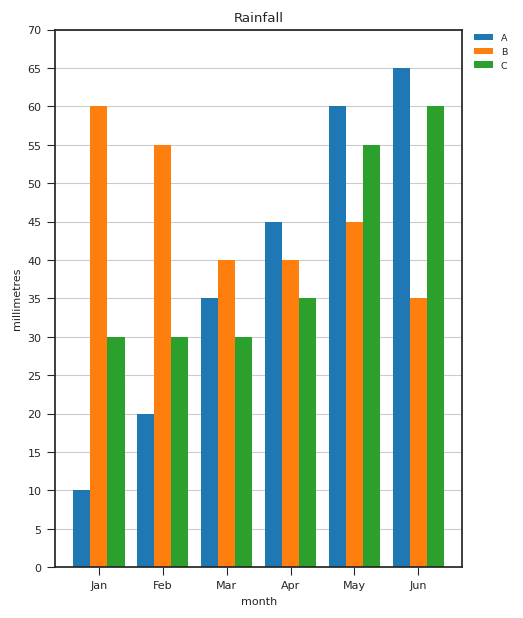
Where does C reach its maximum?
Jun
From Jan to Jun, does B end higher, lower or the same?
lower
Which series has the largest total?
B
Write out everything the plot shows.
Title: Rainfall
x-axis: month, ticks Jan Feb Mar Apr May Jun
y-axis: millimetres, ticks 0 5 10 15 20 25 30 35 40 45 50 55 60 65 70
Legend: A, B, C
Values:
A: 10 20 35 45 60 65
B: 60 55 40 40 45 35
C: 30 30 30 35 55 60
